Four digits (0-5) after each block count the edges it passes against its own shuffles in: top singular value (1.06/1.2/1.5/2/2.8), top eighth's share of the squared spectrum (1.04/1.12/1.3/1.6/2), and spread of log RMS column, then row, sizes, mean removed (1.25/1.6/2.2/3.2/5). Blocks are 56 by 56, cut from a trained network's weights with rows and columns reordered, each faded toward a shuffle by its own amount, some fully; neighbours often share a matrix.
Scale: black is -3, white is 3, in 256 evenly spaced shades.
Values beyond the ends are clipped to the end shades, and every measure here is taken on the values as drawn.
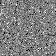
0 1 0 0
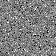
0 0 0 0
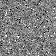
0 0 0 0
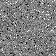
0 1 0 0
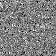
2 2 0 0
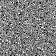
0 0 0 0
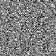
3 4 1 2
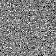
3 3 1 1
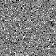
3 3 1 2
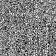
2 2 0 0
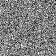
1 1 0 0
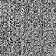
3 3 1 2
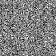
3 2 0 0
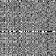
4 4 2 2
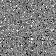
2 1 0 0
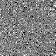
3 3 1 1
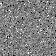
0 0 0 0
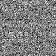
3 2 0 0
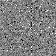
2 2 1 0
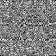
3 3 0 2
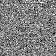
1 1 0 0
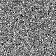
0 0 0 0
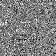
2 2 0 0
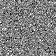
2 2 0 0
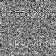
3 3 0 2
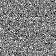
2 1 0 0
